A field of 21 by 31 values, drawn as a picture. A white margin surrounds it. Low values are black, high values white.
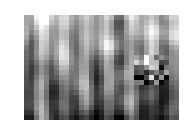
Odd patch: rougher, in the middle right. Mirror symmetry: none. Slope: up to the top. Roughest part: middle right. Stripes: upright, repeating 7 times.
